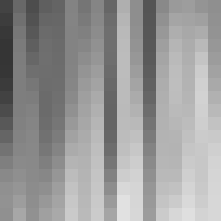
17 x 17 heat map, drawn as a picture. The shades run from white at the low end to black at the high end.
The grain runs up and down. Overall the values sit about 40% of the way up the scale. The ninth with the highest average is the top left. Values rise toward the top left.
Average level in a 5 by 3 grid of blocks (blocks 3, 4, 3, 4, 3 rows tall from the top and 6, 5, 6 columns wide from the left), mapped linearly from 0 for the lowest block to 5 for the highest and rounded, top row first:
533 / 522 / 421 / 311 / 200
